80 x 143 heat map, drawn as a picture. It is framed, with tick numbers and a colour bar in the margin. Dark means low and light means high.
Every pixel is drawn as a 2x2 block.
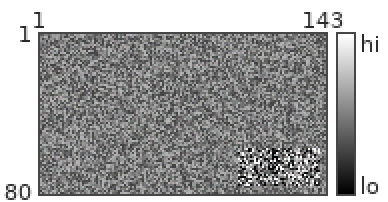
The halves do not mirror each other. The values follow a bell shape. Fine speckle covers the field. There is no overall slope. No regular stripes run through it. The bottom right is the roughest part. An odd patch, rougher than its surroundings, sits in the bottom right.
